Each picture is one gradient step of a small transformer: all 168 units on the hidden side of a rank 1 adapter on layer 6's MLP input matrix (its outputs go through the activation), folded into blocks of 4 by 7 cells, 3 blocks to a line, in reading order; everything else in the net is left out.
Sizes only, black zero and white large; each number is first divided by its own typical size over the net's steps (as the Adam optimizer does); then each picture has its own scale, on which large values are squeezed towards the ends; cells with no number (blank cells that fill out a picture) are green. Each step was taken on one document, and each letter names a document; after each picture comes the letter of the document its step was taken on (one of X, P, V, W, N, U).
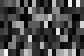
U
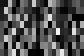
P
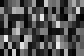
U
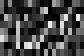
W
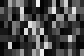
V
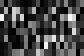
V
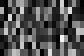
P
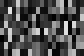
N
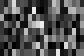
V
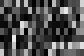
U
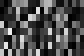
N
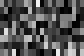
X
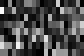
W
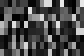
U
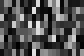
V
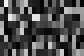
U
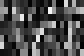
V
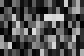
V
